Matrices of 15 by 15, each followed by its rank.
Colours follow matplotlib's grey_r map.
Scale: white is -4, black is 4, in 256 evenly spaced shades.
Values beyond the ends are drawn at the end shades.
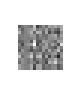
three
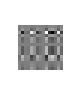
one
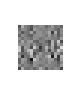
three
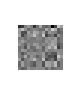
three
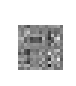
three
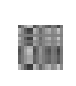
one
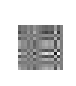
one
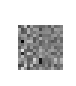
three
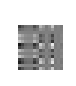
one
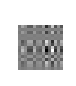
one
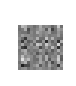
three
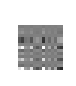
one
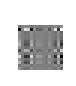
one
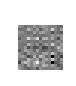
three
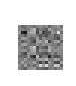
three
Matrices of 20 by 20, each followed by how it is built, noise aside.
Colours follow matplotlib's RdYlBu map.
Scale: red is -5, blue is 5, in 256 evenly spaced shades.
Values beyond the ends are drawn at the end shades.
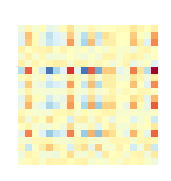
low rank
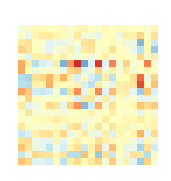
low rank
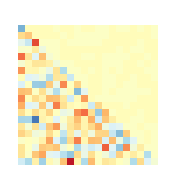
lower triangular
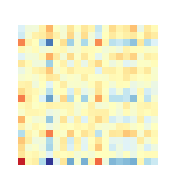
low rank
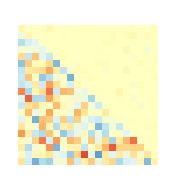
lower triangular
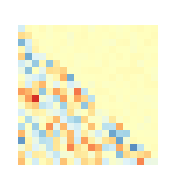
lower triangular
